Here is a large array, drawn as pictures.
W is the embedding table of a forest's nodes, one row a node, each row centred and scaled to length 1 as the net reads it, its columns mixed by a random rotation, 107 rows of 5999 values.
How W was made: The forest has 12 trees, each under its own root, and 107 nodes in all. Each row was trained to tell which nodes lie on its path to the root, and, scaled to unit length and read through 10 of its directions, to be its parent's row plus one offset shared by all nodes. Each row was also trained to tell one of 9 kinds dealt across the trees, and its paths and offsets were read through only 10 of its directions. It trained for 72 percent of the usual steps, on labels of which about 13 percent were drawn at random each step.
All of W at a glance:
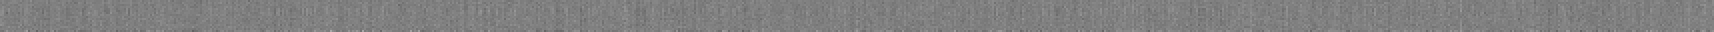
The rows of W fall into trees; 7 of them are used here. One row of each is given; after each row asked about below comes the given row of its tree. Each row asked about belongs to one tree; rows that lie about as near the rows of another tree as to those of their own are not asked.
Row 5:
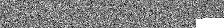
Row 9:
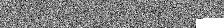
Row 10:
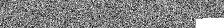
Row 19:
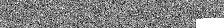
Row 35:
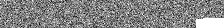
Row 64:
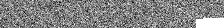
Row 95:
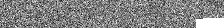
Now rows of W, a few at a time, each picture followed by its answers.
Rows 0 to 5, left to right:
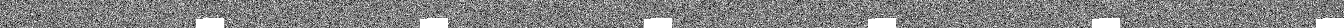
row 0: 95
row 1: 5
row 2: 10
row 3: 19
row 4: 64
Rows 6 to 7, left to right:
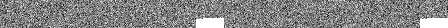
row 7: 35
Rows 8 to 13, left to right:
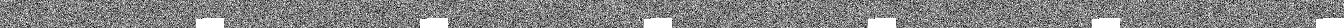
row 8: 35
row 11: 64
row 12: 64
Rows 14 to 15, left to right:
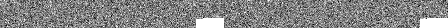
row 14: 5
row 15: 64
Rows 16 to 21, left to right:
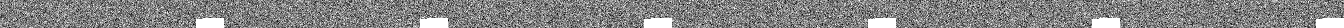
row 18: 64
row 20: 64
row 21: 35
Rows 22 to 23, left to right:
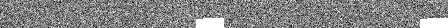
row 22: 64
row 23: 64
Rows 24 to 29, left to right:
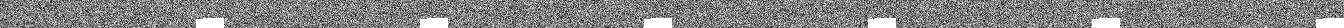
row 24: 64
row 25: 95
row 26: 10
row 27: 35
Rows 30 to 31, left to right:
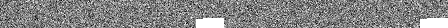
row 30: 64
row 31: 19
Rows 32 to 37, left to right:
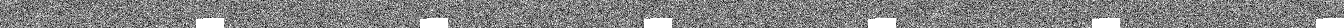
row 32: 19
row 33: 35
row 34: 35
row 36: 19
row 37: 64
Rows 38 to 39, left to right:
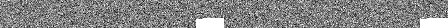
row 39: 5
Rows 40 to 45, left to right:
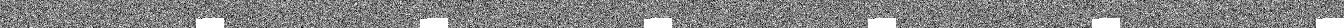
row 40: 35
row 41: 19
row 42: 35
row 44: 10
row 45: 35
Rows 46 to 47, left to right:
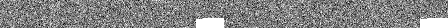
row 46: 35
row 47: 19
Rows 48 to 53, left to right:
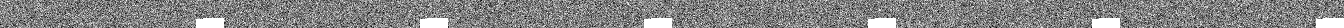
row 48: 95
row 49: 19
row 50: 19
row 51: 35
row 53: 10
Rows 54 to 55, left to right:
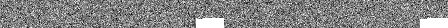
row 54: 35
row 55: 95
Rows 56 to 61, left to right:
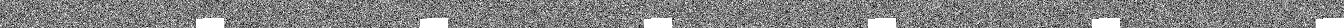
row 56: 19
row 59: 5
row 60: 10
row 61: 64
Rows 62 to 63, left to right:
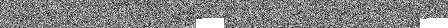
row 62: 19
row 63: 35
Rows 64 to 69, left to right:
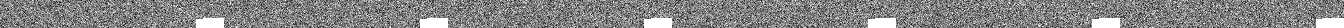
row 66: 9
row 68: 10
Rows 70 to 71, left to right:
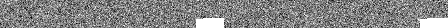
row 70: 5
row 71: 95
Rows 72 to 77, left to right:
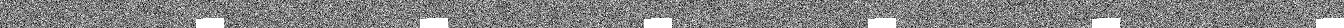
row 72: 95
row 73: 19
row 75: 35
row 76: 19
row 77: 19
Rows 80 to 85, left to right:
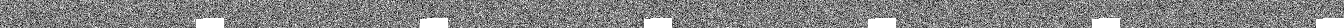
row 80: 95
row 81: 64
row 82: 35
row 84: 5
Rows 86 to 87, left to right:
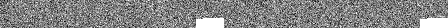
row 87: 5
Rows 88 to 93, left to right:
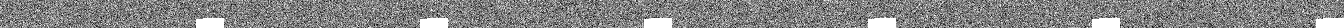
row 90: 19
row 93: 10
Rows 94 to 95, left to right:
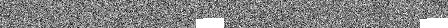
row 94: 19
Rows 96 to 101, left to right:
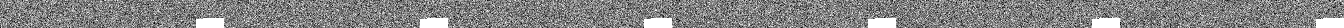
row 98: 35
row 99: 64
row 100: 64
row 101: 95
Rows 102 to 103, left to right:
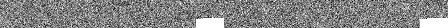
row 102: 19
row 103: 95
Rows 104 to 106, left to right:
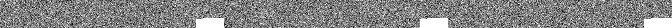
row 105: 64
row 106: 5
